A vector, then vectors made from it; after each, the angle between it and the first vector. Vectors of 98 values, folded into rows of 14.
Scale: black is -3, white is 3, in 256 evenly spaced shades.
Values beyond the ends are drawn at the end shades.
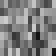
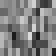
nearly parallel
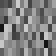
orthogonal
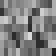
nearly parallel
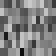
orthogonal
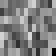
nearly parallel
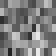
nearly opposite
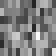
nearly opposite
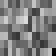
nearly parallel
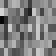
partly opposed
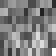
nearly opposite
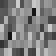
orthogonal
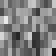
nearly parallel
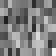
nearly opposite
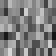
orthogonal
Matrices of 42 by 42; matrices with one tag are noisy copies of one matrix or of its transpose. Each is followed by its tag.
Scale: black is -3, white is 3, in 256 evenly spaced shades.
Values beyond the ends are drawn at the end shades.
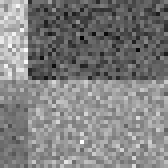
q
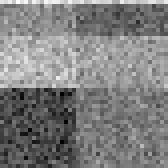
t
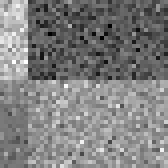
q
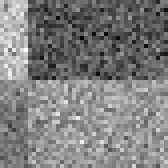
q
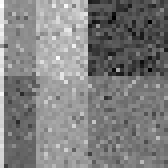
t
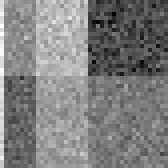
t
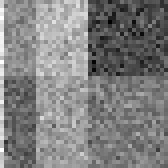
t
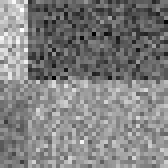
q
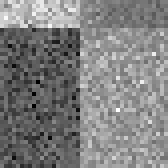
q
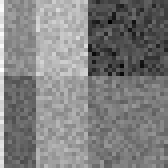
t
